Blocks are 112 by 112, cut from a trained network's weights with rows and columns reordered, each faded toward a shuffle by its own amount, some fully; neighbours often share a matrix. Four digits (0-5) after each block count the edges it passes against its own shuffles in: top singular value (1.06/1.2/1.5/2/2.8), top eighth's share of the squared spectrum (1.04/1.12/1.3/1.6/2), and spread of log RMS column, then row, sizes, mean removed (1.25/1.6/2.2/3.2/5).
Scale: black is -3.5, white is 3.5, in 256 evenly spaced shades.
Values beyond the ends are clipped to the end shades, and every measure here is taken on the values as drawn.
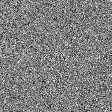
2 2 0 0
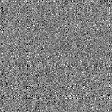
4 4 2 2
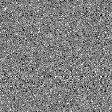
4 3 1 2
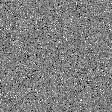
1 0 0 0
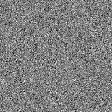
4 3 1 1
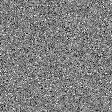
0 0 0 0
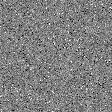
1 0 0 0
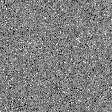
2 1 0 1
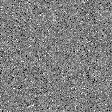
2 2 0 1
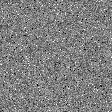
0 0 0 0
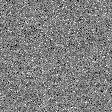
0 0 0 0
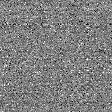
3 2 1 1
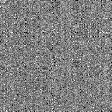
3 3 1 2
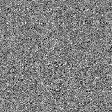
3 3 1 2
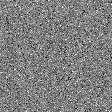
2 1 0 0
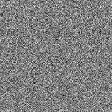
4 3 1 2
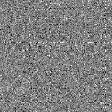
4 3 2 2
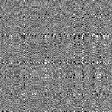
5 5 3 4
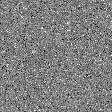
1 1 0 0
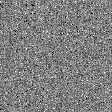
2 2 0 1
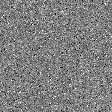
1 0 0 0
